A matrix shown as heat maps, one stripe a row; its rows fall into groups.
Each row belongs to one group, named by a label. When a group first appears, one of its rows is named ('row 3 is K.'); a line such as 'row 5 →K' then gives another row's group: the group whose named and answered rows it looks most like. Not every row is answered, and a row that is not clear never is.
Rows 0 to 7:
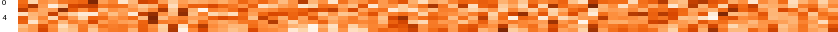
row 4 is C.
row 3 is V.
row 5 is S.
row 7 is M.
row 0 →S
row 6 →M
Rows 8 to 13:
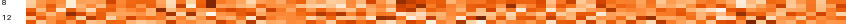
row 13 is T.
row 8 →M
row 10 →C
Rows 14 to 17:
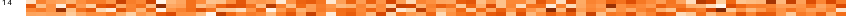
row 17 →T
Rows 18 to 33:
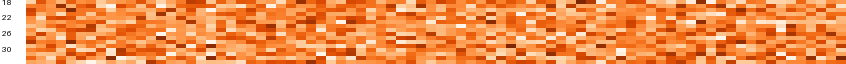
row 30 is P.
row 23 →S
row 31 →P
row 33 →V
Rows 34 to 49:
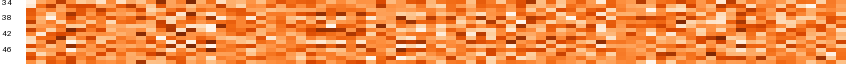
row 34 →V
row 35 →P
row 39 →C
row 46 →M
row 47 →S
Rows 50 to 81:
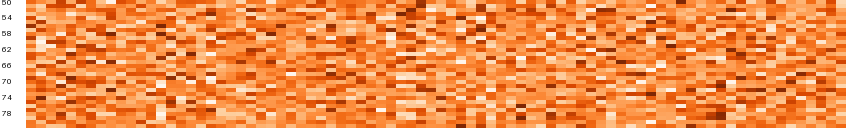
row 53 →M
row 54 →T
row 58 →C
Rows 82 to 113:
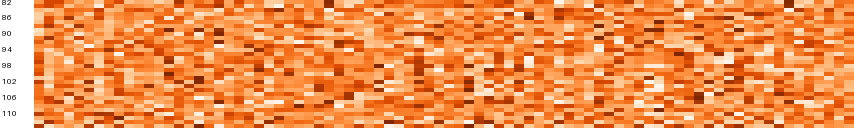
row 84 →P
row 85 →T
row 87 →V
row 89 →V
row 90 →M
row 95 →S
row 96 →C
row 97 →C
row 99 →S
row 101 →V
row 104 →T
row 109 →V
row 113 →T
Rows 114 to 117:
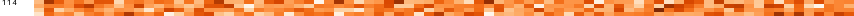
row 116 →V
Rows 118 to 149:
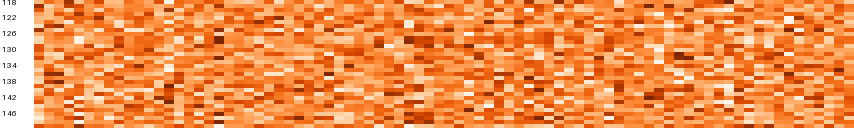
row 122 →P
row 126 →P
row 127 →M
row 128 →M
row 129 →T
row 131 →P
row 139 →C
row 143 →C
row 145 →P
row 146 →M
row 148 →M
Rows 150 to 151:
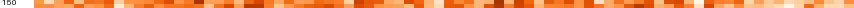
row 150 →S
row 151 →S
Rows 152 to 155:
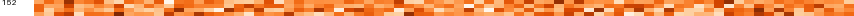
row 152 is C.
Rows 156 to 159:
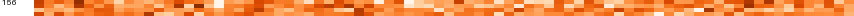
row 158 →S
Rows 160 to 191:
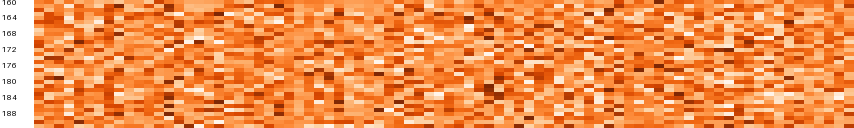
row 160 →V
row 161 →C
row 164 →P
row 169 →S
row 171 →C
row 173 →T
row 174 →P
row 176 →V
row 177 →T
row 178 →M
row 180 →C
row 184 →S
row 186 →C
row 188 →C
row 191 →M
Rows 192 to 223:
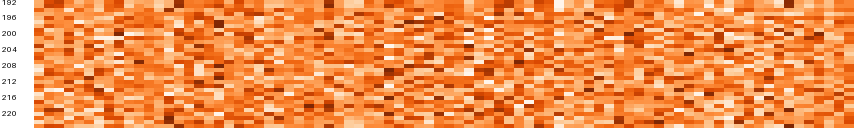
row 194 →C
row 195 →S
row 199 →T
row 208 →M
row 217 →C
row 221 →C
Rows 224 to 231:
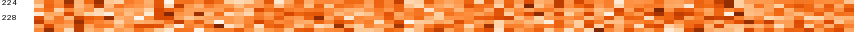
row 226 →V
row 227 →V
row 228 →S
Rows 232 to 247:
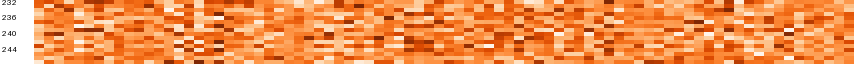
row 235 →M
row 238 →M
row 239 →P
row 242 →M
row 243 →T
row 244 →M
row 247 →V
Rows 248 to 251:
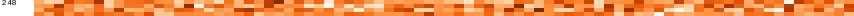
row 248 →P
